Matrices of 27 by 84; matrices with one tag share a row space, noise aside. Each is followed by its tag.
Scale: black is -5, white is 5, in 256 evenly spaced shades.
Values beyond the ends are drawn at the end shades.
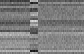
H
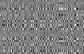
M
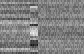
H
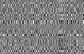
M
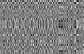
M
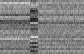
H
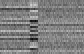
H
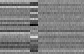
H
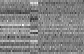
H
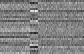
H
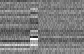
H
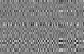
M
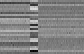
H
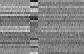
H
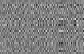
M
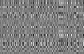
M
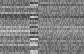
H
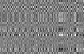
M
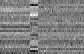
H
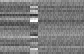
H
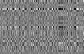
M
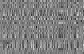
M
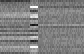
H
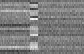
H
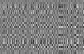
M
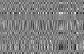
M
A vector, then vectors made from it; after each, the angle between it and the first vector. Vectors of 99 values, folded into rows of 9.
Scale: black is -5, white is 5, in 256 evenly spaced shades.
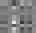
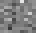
orthogonal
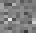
orthogonal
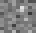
orthogonal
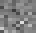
orthogonal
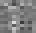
nearly parallel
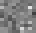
partly opposed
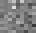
orthogonal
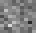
partly aligned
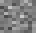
partly aligned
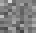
partly aligned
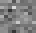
orthogonal
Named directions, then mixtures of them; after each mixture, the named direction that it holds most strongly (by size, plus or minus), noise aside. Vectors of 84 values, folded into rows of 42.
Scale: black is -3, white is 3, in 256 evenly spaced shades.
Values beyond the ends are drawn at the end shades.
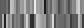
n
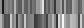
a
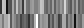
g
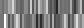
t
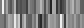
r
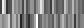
g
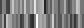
n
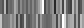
a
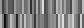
a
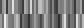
t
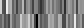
g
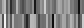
n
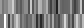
t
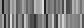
a
